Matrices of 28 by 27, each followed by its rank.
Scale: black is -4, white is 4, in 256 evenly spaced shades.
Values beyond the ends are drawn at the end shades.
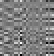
two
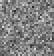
full rank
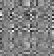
three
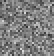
full rank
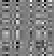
two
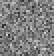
full rank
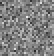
full rank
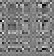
three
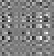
two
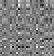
three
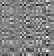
three
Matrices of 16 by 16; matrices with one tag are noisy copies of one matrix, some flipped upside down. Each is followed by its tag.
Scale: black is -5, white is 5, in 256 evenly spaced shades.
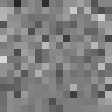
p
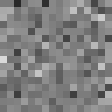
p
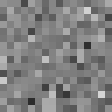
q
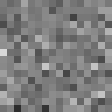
p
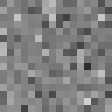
q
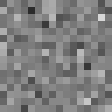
q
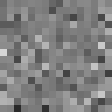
p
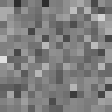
p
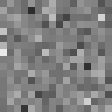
q
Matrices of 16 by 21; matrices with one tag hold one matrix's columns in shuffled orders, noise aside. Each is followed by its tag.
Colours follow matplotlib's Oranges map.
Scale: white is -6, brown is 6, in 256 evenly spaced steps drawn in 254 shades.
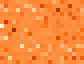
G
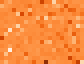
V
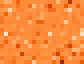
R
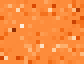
G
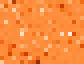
R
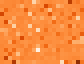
V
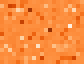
G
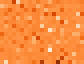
V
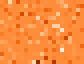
V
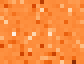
R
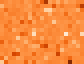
R
